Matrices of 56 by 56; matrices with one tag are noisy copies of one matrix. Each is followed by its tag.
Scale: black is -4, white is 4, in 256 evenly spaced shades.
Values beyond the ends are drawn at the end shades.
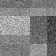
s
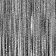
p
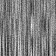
p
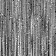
p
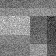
s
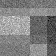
s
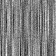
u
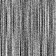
u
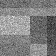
s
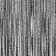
p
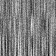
p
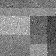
s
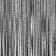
p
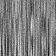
p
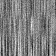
p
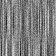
u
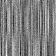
u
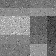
s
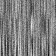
p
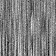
p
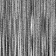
p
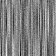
u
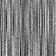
u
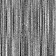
u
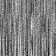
p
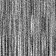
p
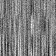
p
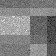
s
